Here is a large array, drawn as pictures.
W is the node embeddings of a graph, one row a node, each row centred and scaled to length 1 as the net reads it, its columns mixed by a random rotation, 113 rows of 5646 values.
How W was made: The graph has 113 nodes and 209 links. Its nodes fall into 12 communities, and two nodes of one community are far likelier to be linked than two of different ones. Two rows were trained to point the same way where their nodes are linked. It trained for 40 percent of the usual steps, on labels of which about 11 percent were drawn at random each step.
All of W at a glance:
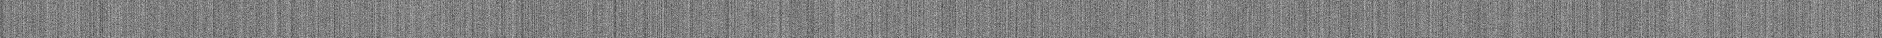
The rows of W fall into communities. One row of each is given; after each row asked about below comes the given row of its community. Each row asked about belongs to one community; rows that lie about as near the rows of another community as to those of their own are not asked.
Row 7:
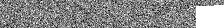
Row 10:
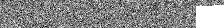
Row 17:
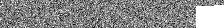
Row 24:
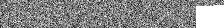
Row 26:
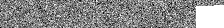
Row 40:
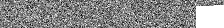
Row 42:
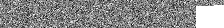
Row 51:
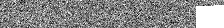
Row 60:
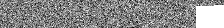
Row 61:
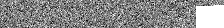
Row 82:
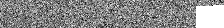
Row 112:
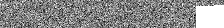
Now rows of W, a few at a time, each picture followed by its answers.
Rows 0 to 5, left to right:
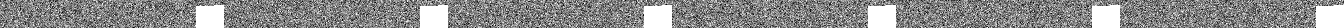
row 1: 17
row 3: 60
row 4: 40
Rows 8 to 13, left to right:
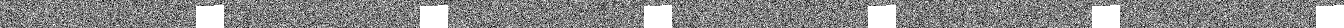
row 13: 24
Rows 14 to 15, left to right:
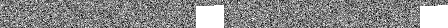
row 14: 40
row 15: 40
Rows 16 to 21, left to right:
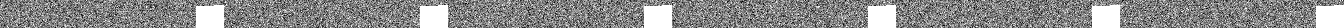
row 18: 51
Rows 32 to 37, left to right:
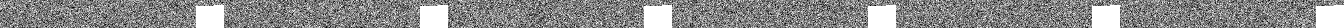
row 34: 51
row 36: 42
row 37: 112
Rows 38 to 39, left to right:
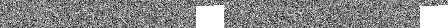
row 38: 24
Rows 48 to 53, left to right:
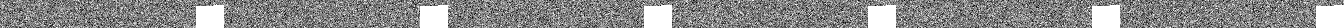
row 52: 40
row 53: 42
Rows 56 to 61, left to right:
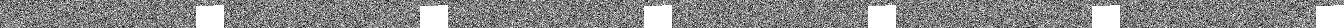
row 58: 26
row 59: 24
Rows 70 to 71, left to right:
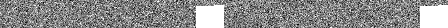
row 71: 112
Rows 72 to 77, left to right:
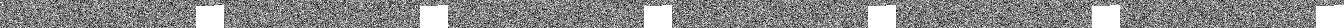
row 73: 10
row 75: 82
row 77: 17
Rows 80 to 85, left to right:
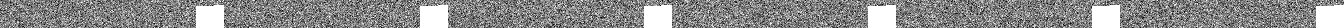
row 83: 51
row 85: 26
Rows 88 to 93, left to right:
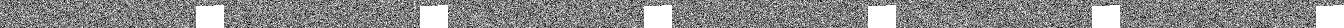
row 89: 42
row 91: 60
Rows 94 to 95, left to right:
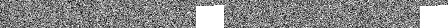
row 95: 17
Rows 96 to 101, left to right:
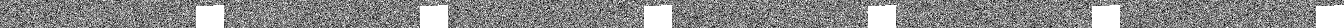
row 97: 51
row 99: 60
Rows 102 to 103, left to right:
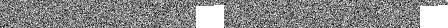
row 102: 7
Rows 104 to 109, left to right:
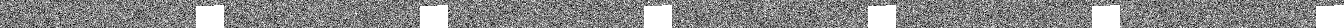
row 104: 17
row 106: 26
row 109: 26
